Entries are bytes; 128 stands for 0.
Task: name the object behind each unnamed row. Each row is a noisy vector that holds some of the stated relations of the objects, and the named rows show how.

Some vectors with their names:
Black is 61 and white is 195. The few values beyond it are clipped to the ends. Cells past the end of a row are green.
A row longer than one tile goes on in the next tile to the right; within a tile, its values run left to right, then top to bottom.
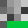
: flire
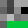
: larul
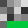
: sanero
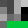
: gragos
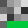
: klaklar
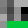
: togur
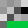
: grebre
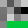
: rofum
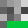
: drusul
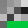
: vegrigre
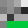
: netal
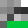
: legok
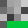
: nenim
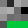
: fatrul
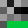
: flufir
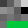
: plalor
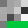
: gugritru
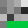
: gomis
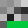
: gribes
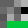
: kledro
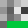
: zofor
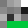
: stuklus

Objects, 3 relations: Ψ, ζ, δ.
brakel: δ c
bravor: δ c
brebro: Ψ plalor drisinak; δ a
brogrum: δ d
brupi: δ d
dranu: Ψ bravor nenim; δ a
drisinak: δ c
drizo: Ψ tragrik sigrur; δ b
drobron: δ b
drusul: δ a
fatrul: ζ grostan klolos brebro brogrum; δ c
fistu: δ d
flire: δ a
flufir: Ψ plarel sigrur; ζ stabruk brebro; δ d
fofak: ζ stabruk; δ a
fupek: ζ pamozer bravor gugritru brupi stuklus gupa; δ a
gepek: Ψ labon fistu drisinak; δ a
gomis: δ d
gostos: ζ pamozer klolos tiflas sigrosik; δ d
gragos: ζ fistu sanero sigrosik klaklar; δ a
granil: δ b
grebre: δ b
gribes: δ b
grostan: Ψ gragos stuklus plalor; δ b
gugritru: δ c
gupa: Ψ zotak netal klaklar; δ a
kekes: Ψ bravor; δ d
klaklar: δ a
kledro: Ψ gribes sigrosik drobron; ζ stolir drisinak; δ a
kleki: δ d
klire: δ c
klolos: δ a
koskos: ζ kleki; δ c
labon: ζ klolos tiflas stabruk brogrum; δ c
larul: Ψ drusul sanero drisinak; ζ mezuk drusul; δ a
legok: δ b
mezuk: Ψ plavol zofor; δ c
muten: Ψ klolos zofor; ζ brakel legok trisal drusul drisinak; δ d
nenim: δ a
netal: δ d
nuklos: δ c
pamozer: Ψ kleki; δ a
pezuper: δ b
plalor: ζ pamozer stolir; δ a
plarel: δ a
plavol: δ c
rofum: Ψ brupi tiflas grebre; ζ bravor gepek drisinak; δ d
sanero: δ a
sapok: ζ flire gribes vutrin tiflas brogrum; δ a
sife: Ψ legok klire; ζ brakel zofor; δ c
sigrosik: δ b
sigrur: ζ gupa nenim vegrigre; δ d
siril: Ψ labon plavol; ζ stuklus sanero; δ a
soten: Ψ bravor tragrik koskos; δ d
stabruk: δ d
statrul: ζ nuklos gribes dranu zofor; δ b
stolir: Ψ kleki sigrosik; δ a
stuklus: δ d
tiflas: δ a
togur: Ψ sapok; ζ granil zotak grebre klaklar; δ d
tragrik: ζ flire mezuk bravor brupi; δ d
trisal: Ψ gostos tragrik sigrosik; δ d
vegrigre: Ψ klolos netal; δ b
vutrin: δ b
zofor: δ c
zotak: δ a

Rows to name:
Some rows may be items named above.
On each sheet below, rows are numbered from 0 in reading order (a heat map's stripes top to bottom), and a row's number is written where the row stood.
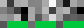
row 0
statrul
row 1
klire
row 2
labon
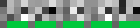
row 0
stolir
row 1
grebre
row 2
zofor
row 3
mezuk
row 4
sife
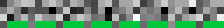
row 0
klolos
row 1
muten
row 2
stabruk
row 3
gragos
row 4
gepek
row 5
fupek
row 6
brupi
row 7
brebro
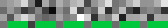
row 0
trisal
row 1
fofak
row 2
brakel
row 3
sanero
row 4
brogrum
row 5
kleki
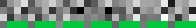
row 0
sanero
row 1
zotak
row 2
rofum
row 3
fupek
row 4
drusul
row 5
drisinak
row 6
pamozer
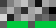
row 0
klolos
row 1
labon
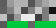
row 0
dranu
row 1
tiflas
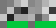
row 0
brogrum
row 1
nuklos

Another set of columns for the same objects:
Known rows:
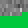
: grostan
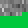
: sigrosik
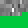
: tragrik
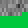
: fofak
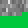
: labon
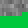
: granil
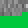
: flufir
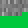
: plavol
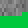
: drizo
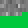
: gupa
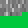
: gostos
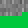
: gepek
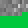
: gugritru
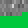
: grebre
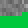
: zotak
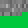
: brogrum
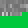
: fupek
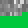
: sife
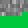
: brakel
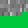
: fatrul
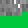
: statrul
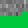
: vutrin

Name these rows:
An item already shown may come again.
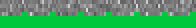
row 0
tiflas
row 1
brakel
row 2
grebre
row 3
sigrosik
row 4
stolir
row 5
pamozer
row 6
brakel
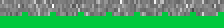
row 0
gribes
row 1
kledro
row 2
stabruk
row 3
brakel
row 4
labon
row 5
zofor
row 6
rofum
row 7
pamozer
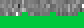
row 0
larul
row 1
legok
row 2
togur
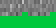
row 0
tiflas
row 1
brupi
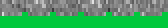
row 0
bravor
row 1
koskos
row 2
klolos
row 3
koskos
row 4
drisinak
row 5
brakel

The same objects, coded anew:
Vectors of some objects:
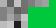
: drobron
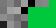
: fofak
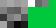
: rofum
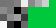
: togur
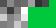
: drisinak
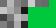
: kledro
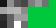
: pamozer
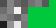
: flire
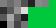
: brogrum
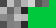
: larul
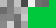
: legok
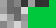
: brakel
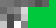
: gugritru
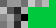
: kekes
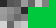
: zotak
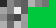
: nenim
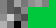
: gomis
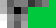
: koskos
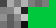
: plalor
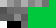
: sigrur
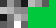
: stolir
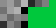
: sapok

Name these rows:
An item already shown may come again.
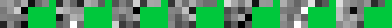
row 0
sapok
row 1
stolir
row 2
gragos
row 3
plalor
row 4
flufir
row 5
mezuk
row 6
sife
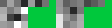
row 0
bravor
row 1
klire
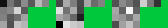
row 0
sanero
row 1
dranu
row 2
drusul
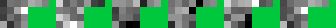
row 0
stuklus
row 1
zofor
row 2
gostos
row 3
fofak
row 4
muten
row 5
stuklus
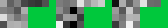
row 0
nuklos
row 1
togur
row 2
gepek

